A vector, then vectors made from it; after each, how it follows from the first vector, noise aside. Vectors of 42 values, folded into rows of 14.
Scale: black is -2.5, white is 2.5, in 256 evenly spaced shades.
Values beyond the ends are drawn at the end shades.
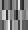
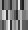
copied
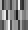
copied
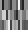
copied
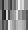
sign-scrambled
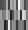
reversed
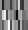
copied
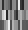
copied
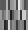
reversed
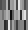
reversed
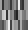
copied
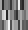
copied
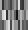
copied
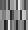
reversed
